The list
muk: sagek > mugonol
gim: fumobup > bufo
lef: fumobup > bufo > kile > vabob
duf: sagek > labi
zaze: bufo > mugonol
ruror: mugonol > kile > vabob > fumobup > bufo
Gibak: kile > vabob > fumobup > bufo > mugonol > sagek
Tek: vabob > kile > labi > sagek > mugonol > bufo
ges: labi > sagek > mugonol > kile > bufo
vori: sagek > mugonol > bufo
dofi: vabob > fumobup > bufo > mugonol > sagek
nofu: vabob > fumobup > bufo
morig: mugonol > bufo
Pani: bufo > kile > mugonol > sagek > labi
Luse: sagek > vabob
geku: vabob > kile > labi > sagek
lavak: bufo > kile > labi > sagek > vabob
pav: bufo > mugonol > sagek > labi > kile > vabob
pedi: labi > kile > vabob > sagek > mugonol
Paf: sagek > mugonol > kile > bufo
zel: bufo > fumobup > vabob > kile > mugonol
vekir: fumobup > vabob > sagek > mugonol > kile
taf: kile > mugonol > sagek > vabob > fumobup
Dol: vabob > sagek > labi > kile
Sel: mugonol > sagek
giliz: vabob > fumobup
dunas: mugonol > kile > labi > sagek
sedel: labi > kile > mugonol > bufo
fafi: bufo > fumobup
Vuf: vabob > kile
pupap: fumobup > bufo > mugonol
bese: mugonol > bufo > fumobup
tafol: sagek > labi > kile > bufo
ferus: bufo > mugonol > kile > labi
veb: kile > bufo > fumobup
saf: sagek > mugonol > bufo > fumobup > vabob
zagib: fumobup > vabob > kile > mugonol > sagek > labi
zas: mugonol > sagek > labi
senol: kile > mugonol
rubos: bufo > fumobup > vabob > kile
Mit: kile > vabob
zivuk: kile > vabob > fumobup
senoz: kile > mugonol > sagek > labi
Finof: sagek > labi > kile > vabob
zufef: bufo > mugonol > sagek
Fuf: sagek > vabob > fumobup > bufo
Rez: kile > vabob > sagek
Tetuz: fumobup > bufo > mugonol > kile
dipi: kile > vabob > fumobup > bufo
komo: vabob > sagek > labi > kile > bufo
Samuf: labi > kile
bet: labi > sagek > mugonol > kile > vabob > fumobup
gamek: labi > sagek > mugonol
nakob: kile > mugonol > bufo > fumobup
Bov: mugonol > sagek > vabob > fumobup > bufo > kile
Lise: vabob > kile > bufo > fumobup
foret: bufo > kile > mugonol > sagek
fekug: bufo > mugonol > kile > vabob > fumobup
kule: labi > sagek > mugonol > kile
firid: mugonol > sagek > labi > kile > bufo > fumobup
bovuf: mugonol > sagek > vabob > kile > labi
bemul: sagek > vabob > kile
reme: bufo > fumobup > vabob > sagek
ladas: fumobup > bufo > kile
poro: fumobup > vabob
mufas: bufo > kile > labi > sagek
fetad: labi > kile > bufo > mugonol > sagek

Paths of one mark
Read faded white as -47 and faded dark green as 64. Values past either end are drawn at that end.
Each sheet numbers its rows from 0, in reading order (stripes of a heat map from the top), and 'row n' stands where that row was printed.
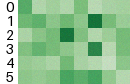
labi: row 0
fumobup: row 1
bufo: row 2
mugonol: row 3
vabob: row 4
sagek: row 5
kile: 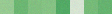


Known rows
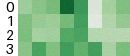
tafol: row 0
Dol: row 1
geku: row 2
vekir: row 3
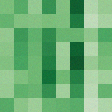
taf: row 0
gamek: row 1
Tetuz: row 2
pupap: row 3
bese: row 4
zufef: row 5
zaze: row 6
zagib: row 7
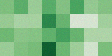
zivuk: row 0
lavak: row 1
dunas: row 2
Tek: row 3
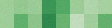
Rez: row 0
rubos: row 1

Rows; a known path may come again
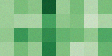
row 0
nofu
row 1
Luse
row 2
Tetuz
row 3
lef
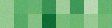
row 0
zaze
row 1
Lise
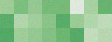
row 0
Vuf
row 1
duf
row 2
zas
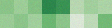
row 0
mufas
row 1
Mit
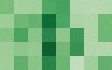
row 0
geku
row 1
ges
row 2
fekug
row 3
reme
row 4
rubos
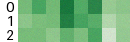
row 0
firid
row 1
fetad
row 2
pedi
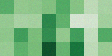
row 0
senoz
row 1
lavak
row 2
zel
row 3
Gibak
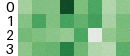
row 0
Fuf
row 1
vekir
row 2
Samuf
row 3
sedel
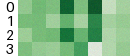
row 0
dofi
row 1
giliz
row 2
zufef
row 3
Dol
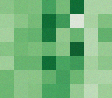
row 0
Sel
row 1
tafol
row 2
morig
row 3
muk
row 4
foret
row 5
dunas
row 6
Pani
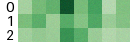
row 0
vori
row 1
zivuk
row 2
Rez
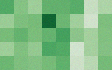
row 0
zagib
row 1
Tek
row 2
kule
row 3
bemul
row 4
ferus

